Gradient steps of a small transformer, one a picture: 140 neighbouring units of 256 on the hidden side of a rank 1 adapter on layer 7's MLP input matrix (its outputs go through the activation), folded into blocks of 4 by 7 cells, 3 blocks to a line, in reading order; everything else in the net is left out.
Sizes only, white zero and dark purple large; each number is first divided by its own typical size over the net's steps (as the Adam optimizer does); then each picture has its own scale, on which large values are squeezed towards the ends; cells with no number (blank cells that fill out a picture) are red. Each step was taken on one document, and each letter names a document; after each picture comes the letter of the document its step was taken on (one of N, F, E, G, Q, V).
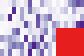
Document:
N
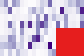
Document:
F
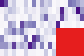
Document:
F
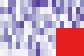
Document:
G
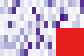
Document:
N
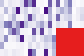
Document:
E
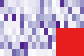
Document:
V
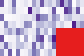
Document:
N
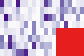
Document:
V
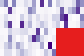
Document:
F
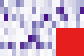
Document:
V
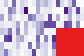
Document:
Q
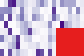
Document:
G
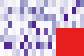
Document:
N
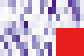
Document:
N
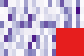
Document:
Q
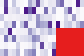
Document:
Q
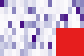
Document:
F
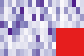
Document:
E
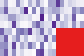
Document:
G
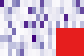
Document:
F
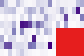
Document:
F
